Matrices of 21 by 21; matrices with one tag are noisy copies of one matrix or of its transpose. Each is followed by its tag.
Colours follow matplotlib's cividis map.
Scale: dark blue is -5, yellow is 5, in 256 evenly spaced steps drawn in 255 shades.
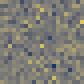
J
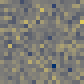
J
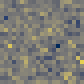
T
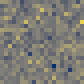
J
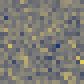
T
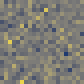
J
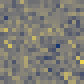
T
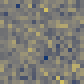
T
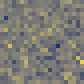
T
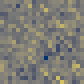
T
